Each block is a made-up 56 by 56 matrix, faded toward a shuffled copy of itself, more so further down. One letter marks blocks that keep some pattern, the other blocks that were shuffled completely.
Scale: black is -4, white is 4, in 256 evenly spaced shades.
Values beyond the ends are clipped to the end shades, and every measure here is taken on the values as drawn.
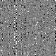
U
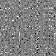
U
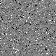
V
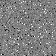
V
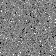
V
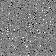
V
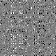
U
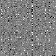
U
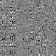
U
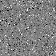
V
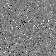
V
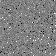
V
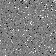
V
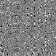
U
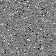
V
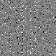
U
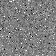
V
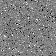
V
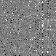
U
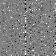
U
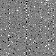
U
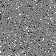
V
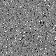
V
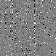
U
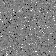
V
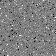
V
